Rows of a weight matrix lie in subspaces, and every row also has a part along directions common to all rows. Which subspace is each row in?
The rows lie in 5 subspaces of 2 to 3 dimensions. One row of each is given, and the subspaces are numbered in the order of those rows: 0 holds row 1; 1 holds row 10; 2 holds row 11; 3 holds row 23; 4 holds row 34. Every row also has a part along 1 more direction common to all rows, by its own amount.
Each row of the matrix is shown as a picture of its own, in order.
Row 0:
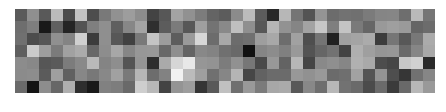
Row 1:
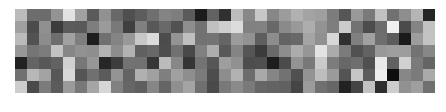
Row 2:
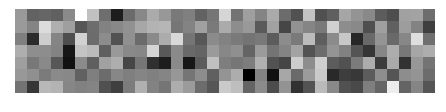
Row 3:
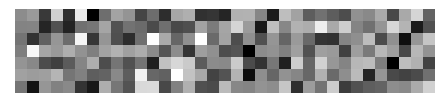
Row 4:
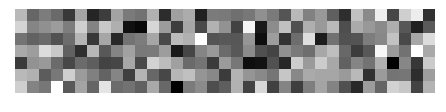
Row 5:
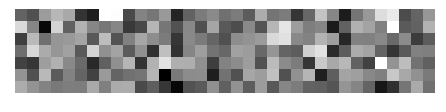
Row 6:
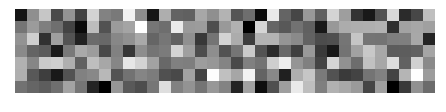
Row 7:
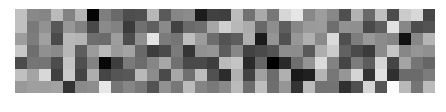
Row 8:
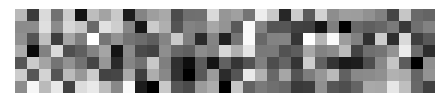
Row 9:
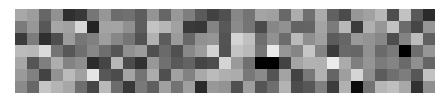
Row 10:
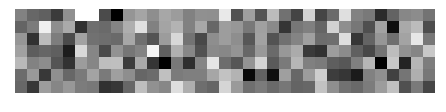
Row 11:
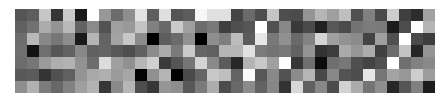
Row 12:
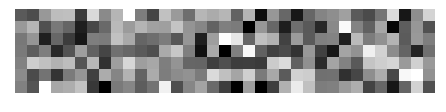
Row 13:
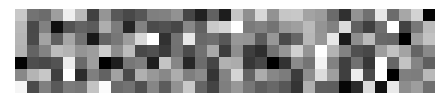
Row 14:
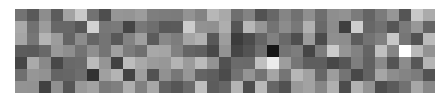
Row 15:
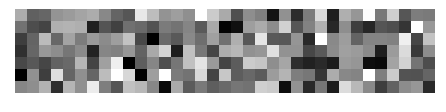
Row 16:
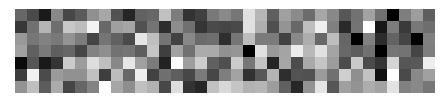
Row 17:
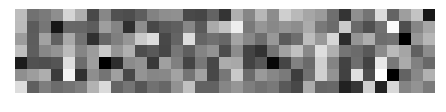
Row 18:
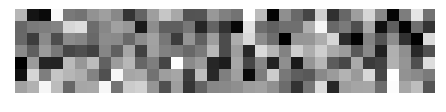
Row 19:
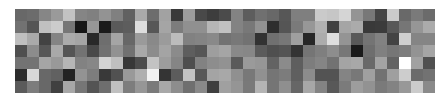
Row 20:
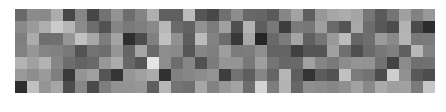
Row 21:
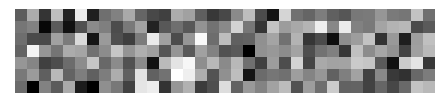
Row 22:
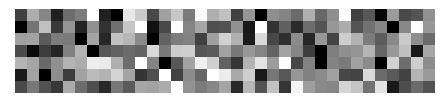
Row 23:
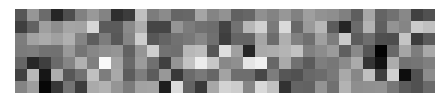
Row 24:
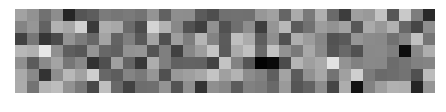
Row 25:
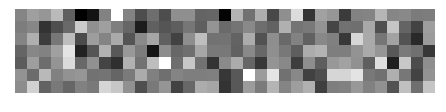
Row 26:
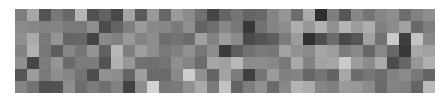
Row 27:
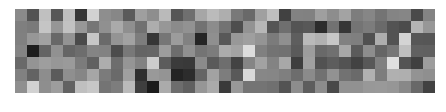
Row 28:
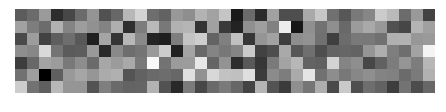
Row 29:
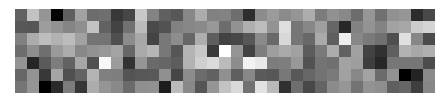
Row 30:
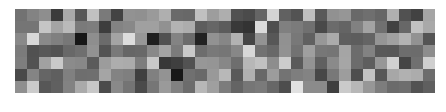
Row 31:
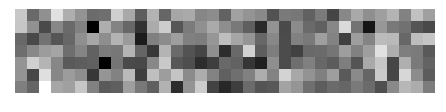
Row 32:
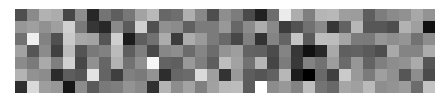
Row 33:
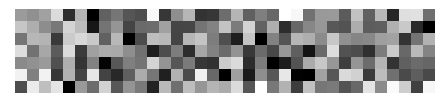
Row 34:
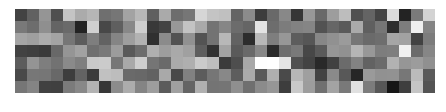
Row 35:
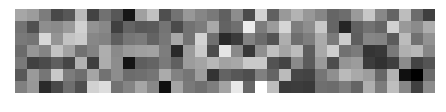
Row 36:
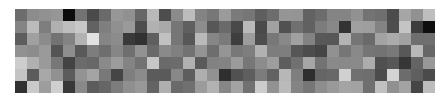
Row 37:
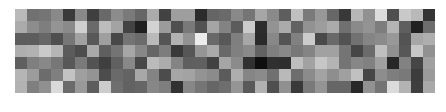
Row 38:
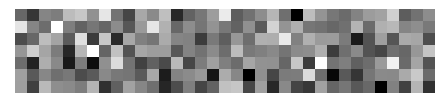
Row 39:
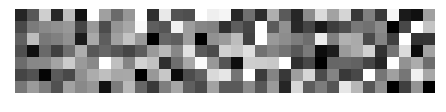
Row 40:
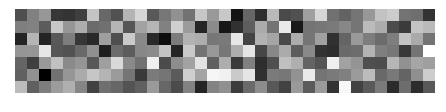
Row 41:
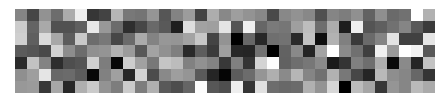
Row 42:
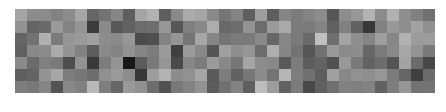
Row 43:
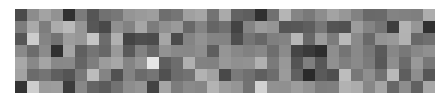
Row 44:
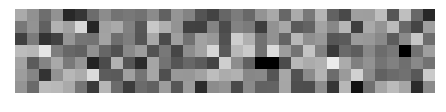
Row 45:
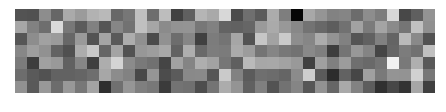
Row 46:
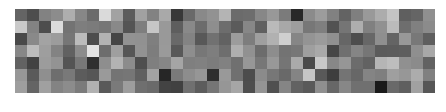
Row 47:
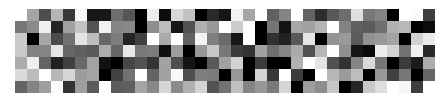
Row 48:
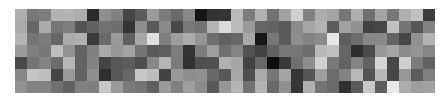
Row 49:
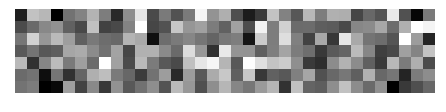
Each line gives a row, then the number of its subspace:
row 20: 0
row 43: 0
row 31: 3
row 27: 2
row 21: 2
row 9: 4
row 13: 0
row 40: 4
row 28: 4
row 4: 4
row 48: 0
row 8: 2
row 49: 3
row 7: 0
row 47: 1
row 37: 4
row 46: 1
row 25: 1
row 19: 0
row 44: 4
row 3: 2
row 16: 3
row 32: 0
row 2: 1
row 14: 4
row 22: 1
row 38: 1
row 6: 3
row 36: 0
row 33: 0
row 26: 2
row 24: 4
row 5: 1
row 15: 3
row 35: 3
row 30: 2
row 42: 3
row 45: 1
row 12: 3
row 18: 3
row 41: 4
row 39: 2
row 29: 3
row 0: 2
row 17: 0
